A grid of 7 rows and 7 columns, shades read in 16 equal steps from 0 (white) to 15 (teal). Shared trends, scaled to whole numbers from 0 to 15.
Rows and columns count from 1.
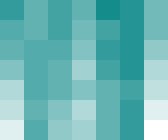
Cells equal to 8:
4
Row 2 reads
11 10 12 9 12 14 9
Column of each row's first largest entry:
5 6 6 6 6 6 6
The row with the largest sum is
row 1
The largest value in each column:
13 11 12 10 15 14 9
